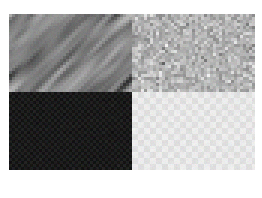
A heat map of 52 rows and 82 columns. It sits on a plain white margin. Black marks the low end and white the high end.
The table splits into 2 rows of 2 panels. Panel 1,1: middling, slanting up to the right. Panel 1,2: high, fine-grained. Panel 2,1: very low, checkered, faint in contrast. Panel 2,2: very high, checkered, faint in contrast.
